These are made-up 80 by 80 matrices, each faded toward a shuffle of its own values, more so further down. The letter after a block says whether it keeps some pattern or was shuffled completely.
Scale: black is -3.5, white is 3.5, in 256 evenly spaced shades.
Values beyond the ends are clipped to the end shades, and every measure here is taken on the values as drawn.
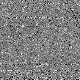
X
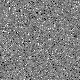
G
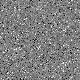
G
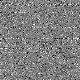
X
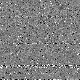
X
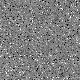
G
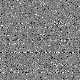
X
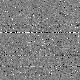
X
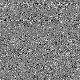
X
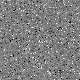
G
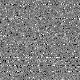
X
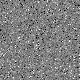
G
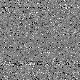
X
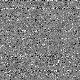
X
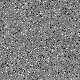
G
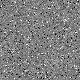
G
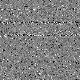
X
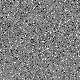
G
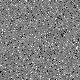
G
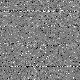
X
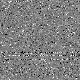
X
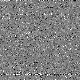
X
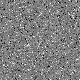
G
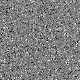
G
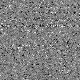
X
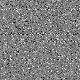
X
